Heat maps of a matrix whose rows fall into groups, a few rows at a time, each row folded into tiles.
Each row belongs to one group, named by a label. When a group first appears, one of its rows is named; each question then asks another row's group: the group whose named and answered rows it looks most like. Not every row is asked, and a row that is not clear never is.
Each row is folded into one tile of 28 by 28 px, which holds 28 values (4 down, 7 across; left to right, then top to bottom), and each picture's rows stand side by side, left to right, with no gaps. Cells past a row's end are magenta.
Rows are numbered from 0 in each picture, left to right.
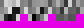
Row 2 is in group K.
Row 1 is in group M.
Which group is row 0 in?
M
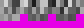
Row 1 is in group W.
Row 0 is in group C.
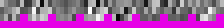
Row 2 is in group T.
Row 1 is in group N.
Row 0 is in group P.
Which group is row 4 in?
M
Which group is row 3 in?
N
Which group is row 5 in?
W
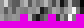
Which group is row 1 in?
M
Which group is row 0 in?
C
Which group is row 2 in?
P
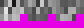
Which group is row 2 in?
T
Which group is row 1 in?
K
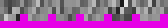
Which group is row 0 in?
T
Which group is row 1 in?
N
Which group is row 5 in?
N
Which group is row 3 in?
N
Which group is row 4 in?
K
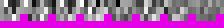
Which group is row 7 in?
K
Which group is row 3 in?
N
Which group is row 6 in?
T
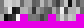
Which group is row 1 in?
K
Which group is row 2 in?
N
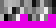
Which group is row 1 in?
P
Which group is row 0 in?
M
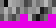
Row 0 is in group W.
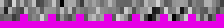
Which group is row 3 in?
T
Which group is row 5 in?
M
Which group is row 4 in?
T
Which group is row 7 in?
W
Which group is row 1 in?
C
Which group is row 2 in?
W
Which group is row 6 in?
M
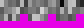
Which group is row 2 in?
W
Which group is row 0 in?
P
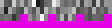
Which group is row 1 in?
C
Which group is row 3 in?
K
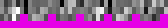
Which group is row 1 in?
T
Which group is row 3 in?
P
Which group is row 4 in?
T
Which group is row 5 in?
K
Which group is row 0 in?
P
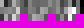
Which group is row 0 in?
P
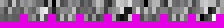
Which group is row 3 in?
W
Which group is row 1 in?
P
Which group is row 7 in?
M
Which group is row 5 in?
W
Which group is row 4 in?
M
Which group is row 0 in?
K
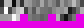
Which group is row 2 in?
M
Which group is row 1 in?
K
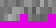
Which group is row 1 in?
K
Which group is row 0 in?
T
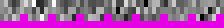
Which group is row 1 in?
C
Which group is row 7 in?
M
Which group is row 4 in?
K
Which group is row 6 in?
C
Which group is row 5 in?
W
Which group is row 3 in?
T
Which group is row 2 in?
T
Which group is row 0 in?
C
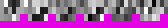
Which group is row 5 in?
N
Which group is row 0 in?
C
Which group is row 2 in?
M
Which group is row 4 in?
K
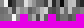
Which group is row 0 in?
C
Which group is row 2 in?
W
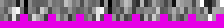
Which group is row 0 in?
P
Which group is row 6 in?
W
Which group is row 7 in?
C
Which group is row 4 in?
W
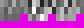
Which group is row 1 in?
N
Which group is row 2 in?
N
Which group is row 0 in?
K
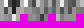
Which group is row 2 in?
C
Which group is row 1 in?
W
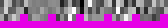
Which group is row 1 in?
T
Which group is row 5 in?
K
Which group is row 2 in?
P
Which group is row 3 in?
C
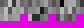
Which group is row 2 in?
W
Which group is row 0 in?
N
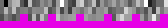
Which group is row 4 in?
T
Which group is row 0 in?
W
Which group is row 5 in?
C
